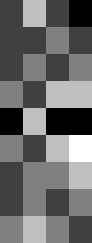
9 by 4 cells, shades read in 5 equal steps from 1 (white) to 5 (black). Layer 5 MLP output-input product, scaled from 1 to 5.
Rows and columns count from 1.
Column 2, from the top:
2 4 3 4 2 4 3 3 2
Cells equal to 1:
1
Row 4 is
3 4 2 2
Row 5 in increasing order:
2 5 5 5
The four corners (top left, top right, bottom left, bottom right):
4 5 3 4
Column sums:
34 27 30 29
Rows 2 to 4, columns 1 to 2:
4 4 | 4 3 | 3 4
